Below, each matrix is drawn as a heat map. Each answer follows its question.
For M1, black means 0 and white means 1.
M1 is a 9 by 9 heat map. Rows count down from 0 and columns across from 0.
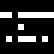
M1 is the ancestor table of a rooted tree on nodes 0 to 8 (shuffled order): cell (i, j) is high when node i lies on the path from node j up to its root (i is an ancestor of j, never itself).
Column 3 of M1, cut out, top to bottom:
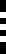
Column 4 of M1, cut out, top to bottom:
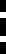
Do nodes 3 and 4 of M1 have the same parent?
no
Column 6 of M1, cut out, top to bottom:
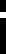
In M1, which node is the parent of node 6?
2
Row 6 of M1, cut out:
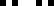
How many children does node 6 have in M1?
4
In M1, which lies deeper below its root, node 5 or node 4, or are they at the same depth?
the same depth
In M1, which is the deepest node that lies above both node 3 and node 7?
6
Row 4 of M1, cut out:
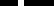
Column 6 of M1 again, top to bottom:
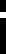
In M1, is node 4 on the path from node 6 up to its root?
no
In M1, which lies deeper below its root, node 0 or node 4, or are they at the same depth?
node 4
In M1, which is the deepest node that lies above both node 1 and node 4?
6
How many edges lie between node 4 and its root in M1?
2
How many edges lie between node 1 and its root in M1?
2
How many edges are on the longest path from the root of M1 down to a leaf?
3
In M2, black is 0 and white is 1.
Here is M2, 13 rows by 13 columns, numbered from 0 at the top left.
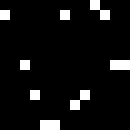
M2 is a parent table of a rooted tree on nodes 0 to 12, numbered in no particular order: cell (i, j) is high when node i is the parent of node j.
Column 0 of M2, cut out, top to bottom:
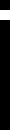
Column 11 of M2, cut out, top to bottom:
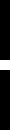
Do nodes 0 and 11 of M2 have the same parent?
no
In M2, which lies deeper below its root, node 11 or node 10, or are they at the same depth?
node 11
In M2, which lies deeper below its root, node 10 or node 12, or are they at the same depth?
node 12
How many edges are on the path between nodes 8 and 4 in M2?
6
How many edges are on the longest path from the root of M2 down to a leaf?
3
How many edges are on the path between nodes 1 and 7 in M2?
2
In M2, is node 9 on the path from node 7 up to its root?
no
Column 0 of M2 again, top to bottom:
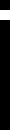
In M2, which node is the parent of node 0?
1
